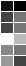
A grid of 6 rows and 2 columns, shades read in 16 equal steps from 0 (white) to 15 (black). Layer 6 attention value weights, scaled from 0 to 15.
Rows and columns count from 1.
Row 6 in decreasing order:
11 6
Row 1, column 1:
14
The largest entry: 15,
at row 1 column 2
